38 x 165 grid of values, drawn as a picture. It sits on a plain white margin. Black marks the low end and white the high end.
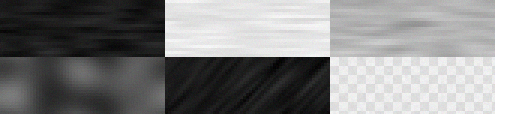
It is made of 2 by 3 panels. Panel 1,1: very low, streaked across, faint in contrast. Panel 1,2: very high, streaked across, faint in contrast. Panel 1,3: high, streaked across, faint in contrast. Panel 2,1: low, smooth. Panel 2,2: very low, slanting up to the right, faint in contrast. Panel 2,3: very high, checkered, faint in contrast.
